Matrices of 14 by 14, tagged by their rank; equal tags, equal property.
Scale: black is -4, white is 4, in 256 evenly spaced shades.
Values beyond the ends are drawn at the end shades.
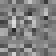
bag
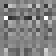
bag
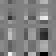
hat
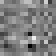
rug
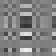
hat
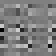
bag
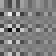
hat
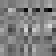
bag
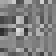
bag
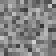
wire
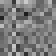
rug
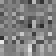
rug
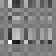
hat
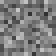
wire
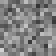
wire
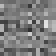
rug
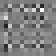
bag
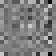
bag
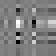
hat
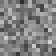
wire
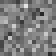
wire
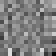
rug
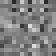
rug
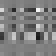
hat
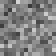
wire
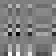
hat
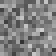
wire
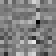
rug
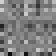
rug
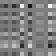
hat
